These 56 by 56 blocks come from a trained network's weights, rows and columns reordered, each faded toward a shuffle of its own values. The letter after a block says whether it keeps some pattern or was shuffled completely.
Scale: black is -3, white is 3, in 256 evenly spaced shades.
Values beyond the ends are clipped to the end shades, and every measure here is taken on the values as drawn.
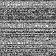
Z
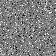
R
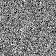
R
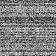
Z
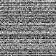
Z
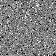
R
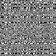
Z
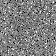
R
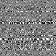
Z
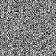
Z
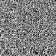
Z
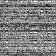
Z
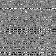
Z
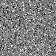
R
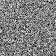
R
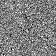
R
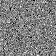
R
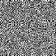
Z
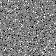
R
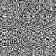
Z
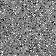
R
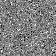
R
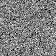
R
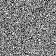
R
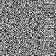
Z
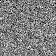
R
